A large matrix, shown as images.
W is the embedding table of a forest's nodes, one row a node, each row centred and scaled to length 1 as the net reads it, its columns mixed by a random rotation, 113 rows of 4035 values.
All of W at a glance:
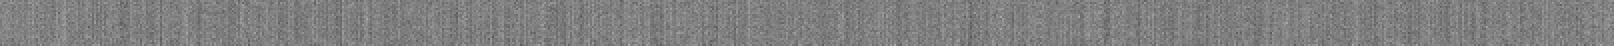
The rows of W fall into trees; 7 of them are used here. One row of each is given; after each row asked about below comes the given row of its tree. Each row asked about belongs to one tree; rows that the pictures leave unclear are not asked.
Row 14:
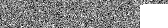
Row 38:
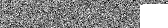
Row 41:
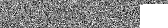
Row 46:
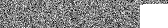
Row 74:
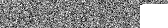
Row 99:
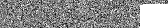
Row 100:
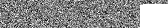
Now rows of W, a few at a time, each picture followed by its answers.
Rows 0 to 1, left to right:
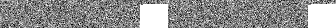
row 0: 41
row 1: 14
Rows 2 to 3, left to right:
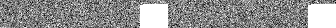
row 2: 99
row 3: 46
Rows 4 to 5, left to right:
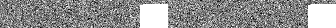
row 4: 99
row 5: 74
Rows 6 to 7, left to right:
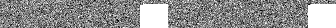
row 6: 38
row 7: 74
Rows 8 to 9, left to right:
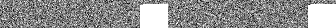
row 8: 14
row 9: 74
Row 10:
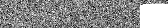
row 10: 46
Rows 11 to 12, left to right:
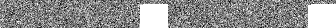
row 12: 99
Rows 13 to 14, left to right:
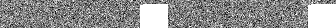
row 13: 38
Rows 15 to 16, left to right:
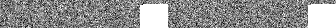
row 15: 46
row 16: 100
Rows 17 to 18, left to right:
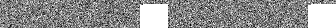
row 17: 38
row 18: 14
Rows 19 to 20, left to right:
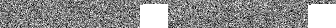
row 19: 100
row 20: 41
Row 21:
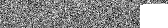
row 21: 46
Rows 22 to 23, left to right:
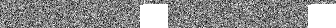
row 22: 14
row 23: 99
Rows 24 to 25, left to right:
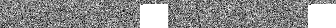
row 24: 41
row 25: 46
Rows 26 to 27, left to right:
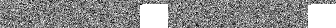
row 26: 74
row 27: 100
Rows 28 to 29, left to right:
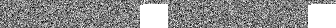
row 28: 14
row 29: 14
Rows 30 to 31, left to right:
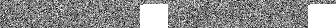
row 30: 46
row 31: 74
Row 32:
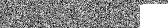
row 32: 99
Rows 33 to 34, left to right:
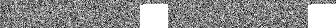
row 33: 46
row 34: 46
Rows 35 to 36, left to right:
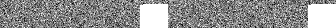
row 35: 46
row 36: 41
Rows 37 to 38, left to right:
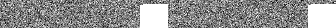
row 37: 100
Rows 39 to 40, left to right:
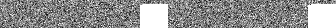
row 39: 41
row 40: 14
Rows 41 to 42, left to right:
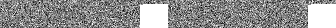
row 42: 14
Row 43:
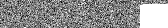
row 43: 99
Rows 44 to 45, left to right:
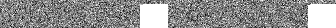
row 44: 41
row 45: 74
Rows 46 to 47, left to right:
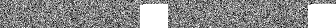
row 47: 46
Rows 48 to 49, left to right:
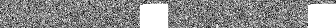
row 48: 46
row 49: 99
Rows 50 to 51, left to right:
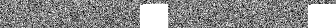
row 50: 46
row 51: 41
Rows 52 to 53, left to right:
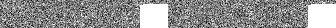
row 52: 14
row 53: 99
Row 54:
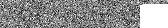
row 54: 74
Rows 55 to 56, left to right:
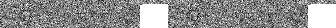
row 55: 74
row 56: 74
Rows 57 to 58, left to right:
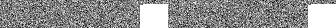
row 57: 14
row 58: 38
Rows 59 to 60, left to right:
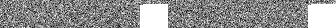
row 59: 46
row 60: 14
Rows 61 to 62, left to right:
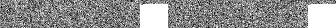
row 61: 46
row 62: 99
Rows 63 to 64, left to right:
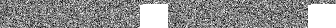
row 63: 99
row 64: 100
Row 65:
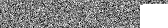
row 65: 41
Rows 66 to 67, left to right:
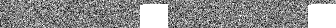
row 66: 100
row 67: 14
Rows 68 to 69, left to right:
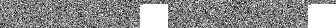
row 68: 41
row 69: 100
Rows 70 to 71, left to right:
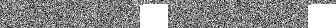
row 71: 14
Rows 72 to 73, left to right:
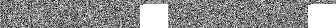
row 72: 46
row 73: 74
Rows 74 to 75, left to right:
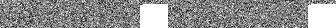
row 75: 14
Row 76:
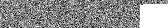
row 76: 41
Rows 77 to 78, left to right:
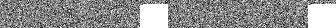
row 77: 99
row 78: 46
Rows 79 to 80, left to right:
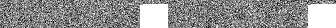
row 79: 46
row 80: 99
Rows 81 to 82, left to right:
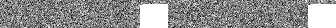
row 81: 99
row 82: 74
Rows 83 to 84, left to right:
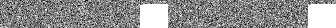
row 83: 99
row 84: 41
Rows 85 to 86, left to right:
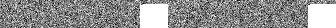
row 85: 46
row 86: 74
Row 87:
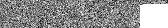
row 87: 99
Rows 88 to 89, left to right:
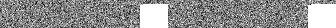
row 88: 41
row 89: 14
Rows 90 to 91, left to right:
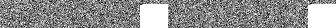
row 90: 74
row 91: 46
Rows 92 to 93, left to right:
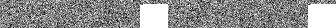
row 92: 38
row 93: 74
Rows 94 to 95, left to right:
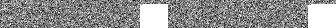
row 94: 38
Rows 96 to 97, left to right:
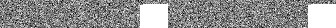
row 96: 99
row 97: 41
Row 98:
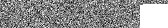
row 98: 100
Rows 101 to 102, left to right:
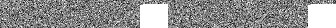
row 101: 14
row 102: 99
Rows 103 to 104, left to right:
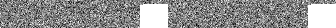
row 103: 100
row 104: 100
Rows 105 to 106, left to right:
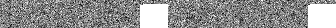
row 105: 38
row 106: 74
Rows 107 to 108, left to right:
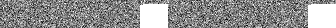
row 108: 14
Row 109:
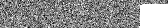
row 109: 99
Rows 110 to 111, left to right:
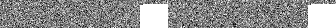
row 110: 14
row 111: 100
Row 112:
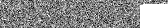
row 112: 14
